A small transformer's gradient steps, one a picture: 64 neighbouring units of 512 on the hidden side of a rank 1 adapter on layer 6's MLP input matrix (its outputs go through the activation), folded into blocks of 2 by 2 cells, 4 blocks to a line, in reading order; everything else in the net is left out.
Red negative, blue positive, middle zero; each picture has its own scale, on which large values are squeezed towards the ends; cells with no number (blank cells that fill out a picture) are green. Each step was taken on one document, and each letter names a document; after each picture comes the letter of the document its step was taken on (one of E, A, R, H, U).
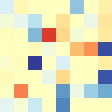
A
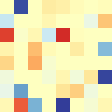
A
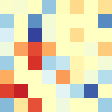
A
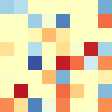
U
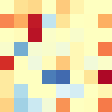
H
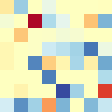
U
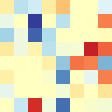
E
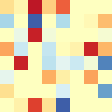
E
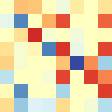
H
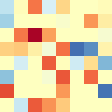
E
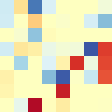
E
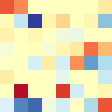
U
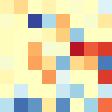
U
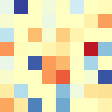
A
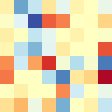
H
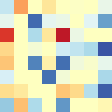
A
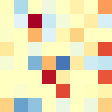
U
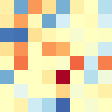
H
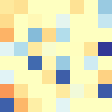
A
